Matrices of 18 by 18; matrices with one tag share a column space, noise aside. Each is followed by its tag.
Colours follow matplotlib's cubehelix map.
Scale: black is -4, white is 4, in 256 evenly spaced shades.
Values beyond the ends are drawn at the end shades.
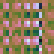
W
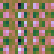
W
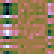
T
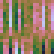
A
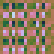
W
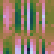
A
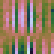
A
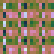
W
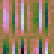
A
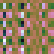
W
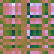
T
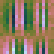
A
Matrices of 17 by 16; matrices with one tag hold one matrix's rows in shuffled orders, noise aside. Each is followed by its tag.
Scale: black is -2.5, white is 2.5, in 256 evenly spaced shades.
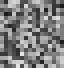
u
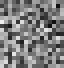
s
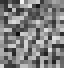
u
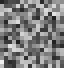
u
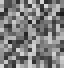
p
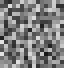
p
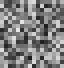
p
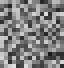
s
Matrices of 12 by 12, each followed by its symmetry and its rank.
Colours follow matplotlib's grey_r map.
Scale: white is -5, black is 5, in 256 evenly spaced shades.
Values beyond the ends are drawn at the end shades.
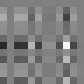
neither, rank one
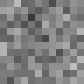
neither, full rank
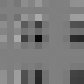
symmetric, rank one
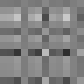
neither, rank one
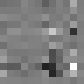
neither, rank two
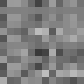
neither, rank two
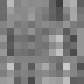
neither, rank two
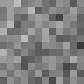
neither, full rank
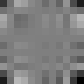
symmetric, rank one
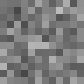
neither, full rank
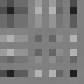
symmetric, rank one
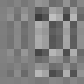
neither, rank one
